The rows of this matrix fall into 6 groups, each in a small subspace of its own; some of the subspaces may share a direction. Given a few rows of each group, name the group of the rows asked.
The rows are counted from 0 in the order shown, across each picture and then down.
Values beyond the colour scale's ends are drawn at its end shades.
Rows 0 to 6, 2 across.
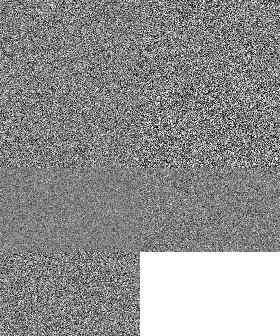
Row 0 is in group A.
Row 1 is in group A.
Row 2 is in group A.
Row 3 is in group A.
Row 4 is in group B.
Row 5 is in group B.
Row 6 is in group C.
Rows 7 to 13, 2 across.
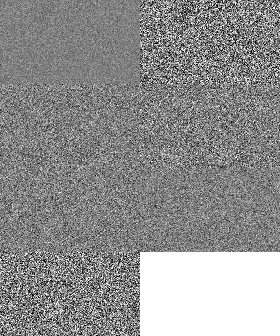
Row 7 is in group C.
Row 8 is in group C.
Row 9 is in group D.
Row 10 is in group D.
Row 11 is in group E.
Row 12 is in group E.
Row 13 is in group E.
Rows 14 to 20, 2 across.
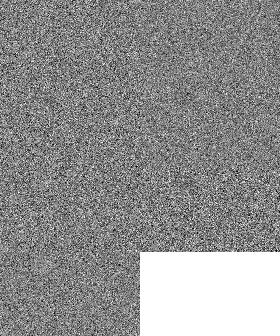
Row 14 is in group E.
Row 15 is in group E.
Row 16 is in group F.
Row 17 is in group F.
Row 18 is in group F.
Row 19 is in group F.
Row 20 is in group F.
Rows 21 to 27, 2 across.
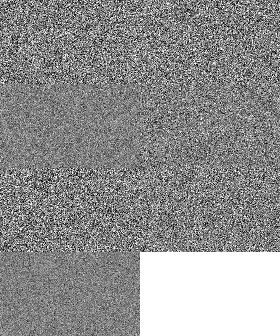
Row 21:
E
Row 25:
B
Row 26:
E
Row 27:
F
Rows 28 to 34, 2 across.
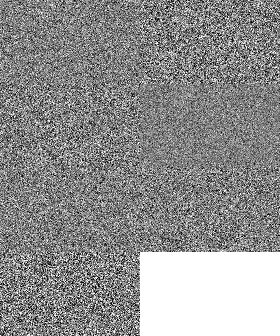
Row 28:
A
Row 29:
A
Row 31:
C
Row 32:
B
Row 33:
D
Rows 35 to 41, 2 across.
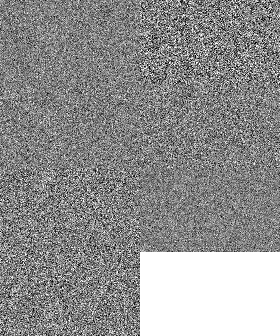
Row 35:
F
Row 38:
C
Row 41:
E
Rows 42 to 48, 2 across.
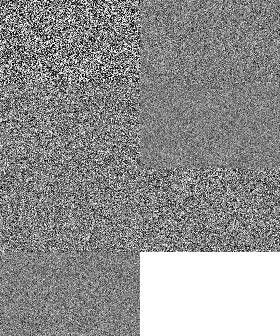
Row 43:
F
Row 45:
D
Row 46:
C
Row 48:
D
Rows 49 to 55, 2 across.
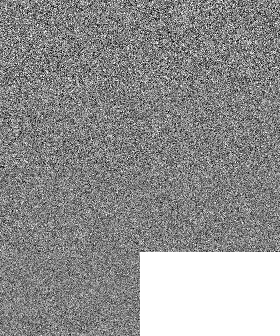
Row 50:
C
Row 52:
E
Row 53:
A
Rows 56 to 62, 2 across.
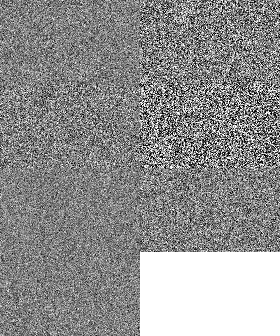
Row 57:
C
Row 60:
F
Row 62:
E
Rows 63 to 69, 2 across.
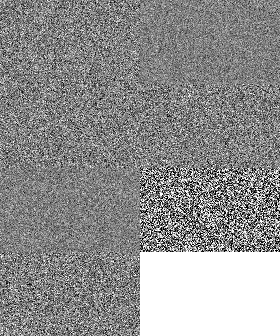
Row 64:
C
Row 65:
B
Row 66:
E
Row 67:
D
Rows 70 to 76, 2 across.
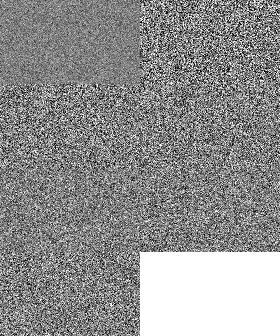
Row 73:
C
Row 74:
D
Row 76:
E
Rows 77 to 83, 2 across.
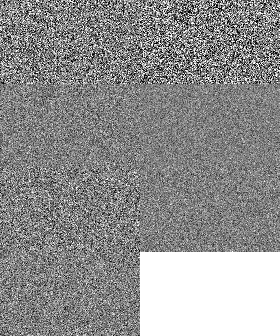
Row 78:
B
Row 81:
F
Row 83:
E
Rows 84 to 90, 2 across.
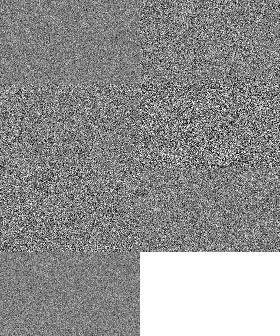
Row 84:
F
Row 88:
B
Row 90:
B
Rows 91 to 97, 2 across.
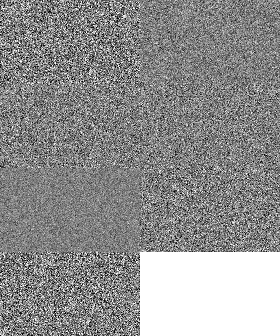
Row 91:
E
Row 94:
A
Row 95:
E
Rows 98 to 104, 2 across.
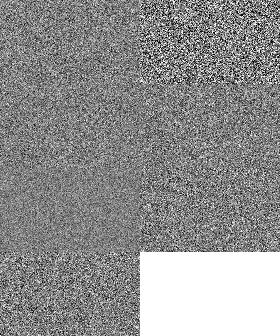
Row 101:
D
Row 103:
A
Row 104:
A
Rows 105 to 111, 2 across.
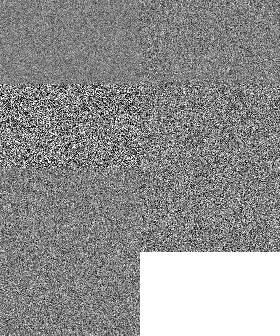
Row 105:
F
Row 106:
E
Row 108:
E
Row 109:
A
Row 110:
E
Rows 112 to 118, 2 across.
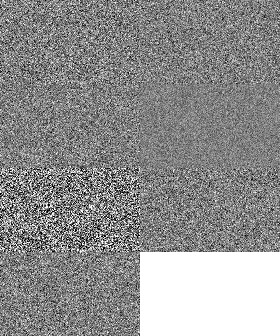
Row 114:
D
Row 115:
F
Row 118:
F
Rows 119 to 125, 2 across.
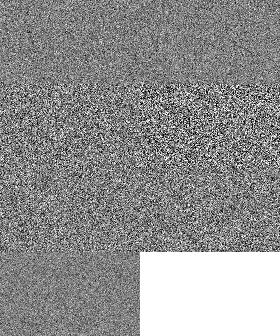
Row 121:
C
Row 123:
F
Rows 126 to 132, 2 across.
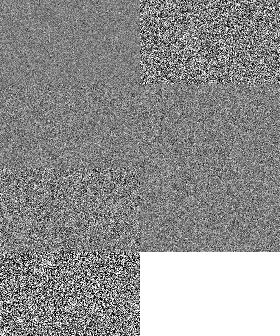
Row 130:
F
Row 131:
A
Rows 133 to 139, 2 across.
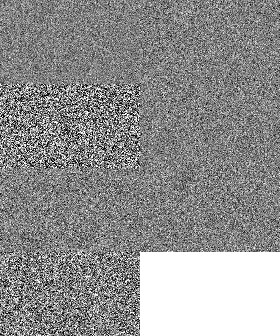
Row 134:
B
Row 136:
E
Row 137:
D
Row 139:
A
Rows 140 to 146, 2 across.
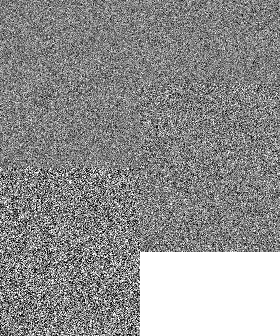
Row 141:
F
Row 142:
B
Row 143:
A
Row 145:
B
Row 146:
F
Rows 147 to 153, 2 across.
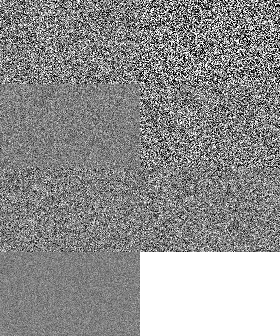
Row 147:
F
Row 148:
C
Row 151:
A
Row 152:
A
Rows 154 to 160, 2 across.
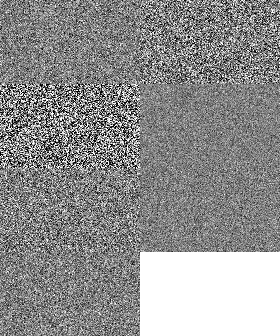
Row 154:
F
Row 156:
E
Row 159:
E
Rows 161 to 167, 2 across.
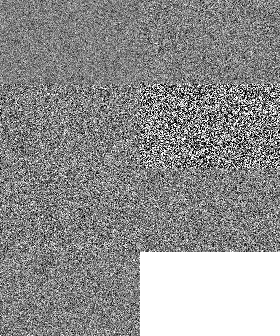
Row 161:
F
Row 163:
F
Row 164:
D
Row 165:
F
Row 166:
B
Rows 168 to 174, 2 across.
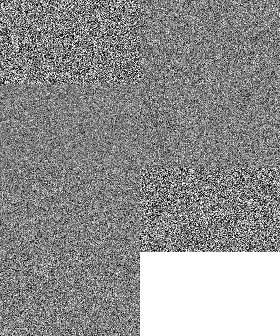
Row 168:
E
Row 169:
F
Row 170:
F
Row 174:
B
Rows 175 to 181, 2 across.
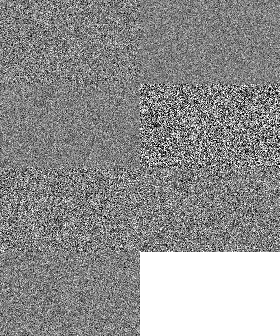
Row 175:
B
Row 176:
C
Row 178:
F
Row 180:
B
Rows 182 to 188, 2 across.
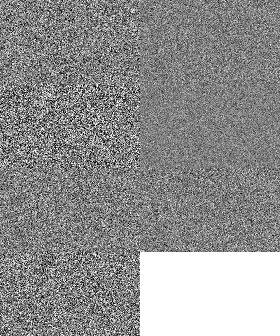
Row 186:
C
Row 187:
A
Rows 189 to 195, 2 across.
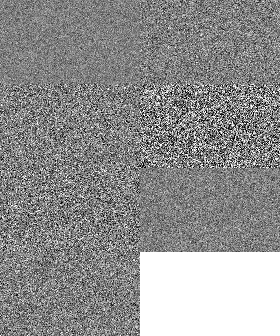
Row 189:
A
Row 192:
A
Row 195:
A
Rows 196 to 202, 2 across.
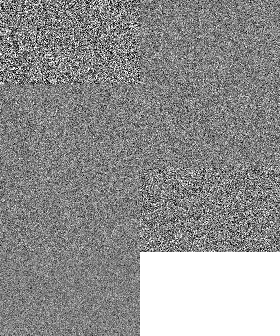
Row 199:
F
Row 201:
A
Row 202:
B
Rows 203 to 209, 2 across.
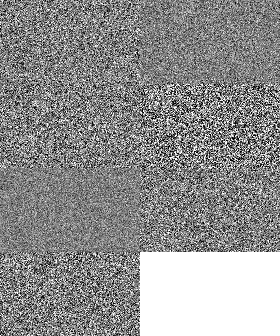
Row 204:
E
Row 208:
D
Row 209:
F
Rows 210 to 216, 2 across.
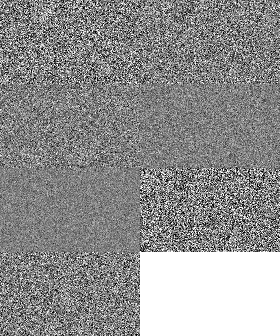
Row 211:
E
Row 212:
D
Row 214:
A
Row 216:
F
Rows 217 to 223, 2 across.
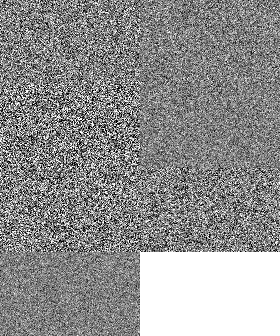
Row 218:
E
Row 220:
A
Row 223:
F
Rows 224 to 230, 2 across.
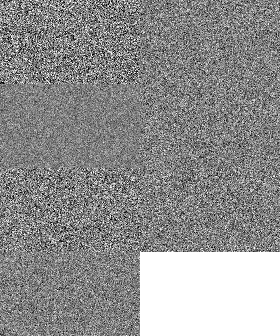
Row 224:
A
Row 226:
F
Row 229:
E
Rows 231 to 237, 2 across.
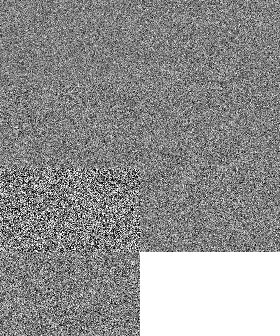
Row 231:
F
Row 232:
D
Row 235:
F
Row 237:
D
